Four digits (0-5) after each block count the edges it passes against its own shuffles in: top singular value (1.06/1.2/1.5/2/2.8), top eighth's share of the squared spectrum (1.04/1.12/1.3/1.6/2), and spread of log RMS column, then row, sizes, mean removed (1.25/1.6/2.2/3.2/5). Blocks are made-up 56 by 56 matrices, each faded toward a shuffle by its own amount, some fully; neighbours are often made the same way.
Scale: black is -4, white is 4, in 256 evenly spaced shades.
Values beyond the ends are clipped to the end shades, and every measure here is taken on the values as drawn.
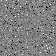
0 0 0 0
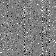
2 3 2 0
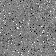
0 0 0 0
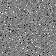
0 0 0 0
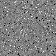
2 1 0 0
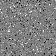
0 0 0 0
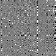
4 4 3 1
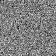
2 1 0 0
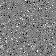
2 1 0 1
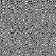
4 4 2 3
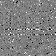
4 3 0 2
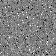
1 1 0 0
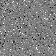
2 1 0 0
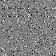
2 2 0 0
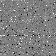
3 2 0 1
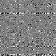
4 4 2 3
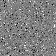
1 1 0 0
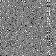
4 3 2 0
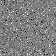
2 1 0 0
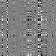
5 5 4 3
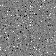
2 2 0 0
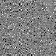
3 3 2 0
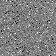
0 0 0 0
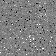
1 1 0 0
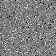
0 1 0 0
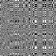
5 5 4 3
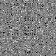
3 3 1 1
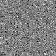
3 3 1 1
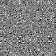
3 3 1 1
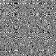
4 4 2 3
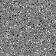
2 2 0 0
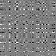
5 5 3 3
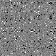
3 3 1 1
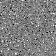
0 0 0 0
